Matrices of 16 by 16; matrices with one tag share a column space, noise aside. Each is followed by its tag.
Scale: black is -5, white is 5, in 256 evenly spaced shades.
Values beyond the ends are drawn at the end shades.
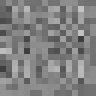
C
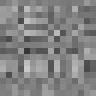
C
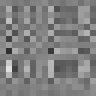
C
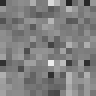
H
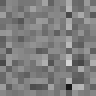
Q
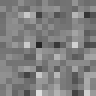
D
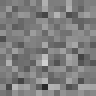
Q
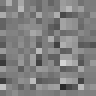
Q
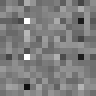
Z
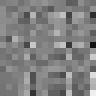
D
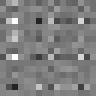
Z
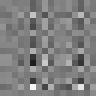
Q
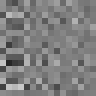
Q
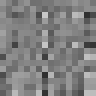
D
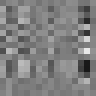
C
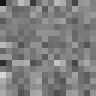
H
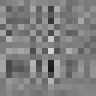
C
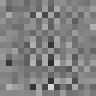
Q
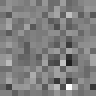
Q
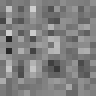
C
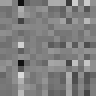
H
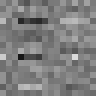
Z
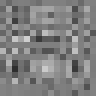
C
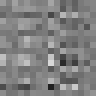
Q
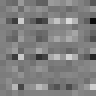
Z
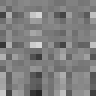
D
